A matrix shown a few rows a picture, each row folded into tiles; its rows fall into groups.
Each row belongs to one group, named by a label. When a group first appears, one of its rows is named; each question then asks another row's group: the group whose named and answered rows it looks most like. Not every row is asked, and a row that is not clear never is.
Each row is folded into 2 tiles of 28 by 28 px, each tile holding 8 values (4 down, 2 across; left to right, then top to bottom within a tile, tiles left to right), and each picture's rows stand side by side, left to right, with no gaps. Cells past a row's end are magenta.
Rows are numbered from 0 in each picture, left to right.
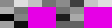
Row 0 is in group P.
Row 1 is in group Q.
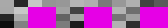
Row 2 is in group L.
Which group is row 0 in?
Q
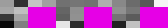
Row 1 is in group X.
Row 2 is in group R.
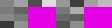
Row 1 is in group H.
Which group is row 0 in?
R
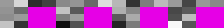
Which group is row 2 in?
Q
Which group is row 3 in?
X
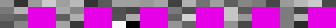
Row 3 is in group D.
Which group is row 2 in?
X
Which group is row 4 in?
L
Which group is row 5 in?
P
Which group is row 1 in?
L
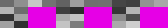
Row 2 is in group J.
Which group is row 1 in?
D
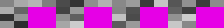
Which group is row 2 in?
R
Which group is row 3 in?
D
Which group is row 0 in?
P
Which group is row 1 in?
J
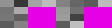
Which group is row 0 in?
H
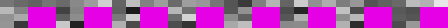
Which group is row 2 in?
D
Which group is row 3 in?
P
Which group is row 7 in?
R
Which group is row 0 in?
L
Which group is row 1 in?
X
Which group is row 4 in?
J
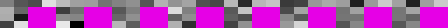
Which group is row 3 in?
L
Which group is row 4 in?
H
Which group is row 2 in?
X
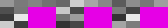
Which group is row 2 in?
D
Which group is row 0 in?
X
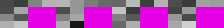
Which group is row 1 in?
X
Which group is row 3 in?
J
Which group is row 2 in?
R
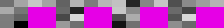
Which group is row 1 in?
D
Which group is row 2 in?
Q
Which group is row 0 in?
P
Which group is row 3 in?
D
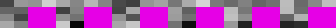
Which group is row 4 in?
L
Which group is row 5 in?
Q
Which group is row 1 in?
X
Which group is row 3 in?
P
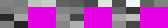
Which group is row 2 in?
D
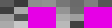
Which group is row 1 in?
L
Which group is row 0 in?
J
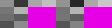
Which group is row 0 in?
H
